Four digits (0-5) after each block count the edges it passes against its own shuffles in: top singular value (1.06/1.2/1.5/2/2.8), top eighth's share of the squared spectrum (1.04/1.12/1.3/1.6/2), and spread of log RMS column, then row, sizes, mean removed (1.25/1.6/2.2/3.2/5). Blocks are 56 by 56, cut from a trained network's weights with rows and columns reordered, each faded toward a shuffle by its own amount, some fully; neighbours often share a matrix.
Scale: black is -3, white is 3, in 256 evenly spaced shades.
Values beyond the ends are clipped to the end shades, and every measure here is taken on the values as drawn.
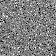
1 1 0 0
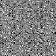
3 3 2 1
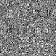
3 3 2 1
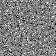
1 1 0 0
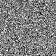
1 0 0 0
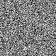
1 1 0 0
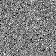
0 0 0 0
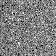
0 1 0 0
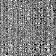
4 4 1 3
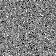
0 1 0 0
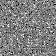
0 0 0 0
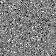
1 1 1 0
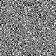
3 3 1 1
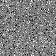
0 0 0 0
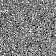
1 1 0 0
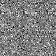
3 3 0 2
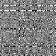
4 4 1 3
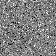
0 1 0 0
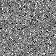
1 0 0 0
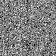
1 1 0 0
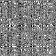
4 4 1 3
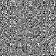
4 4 3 2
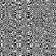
4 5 3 2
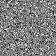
0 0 0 0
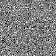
3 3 1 2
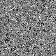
0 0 0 0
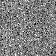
1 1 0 0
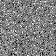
1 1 0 0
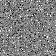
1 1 0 1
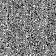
2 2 0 0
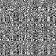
4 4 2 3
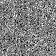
1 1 0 0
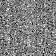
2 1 0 0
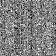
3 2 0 1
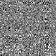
3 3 2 2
